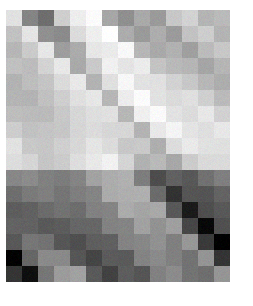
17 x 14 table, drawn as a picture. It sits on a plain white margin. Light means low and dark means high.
A horizontal seam about 60% of the way down splits the table, and the bottom part is higher. The top middle is the ninth with the lowest average. Streaks slant down to the right.
